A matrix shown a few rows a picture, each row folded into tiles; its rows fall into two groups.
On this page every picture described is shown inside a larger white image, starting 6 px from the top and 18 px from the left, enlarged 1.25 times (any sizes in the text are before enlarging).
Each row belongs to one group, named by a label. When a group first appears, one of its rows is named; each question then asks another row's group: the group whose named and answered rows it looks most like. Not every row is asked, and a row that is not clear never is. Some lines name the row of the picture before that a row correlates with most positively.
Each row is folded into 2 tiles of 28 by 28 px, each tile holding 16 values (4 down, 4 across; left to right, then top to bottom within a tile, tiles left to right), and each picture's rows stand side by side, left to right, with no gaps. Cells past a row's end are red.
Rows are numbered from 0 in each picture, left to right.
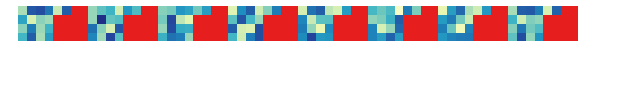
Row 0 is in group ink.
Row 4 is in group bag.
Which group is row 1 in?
bag
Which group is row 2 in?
ink
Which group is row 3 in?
bag
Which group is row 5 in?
bag
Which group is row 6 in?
bag
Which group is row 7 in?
ink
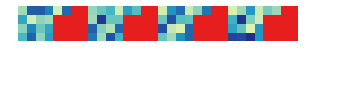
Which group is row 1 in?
bag
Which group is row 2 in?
bag
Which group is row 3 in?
bag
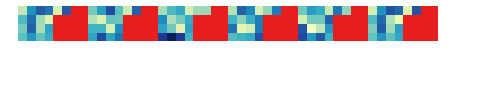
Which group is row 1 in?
ink
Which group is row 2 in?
bag
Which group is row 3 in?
bag
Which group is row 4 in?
bag
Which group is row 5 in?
ink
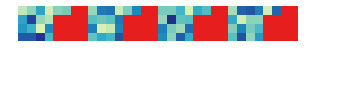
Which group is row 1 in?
bag
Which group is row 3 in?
ink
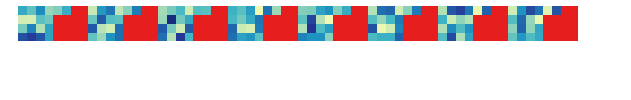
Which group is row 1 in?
bag
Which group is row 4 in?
ink
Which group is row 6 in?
ink
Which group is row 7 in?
ink
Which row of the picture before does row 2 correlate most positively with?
2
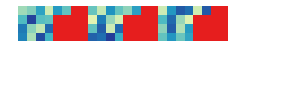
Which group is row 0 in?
bag
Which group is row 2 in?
ink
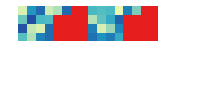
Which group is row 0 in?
bag
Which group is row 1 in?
bag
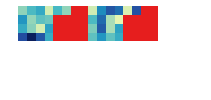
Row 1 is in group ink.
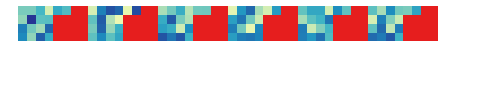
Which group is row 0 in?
bag
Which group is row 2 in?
bag
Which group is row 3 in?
bag
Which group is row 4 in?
bag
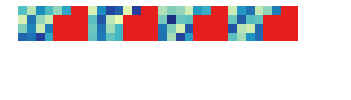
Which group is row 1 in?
ink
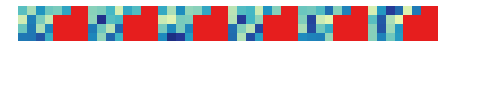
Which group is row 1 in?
bag
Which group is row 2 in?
ink
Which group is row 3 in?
bag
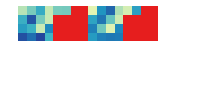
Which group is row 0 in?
bag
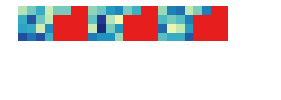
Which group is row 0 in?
bag
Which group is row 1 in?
ink
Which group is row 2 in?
bag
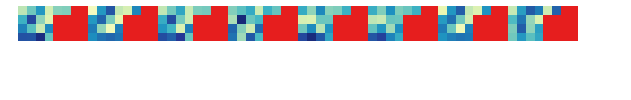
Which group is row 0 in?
bag
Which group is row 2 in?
bag
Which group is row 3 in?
bag
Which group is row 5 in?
ink
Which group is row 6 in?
bag
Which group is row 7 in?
ink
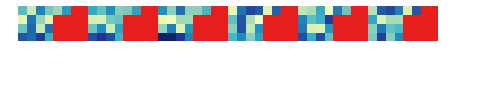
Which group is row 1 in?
ink
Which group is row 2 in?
ink
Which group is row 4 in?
bag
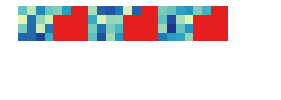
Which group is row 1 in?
ink
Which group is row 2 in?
ink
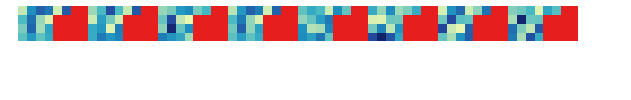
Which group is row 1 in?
ink
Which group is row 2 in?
ink
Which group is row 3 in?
ink
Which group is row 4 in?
bag
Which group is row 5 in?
ink
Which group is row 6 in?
bag
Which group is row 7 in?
bag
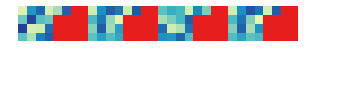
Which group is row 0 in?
bag
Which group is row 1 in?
ink
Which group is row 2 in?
bag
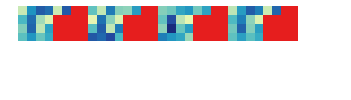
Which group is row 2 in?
ink
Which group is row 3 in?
ink
